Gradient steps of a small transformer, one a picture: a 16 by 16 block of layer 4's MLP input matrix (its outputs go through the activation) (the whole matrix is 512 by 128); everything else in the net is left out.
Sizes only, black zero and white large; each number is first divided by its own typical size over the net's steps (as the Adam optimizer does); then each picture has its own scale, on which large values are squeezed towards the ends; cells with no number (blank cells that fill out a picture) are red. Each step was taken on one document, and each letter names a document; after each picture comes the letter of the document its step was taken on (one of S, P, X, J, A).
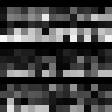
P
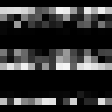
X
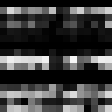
P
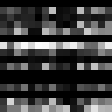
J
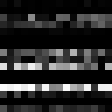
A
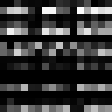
J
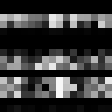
A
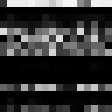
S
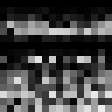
P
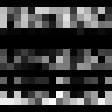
X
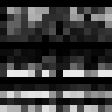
P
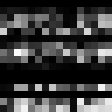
J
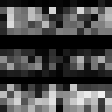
P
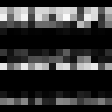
X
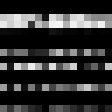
A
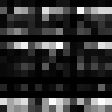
J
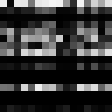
S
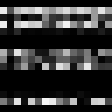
X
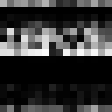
S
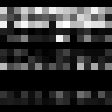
X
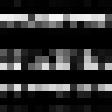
A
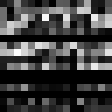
J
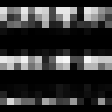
X
